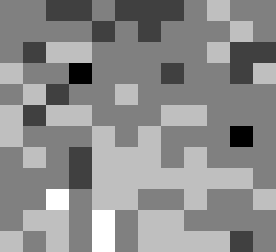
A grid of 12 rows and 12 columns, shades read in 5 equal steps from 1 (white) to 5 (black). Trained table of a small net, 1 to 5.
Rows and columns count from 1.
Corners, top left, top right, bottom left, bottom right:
3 3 2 3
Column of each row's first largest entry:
3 5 2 4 3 2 11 4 4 1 1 11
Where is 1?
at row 10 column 3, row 11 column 5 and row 12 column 5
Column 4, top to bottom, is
4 3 2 5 3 2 3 4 4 3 3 3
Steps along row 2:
same same same up down up down same same down up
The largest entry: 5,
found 2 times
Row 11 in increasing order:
1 2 2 2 2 3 3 3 3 3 3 3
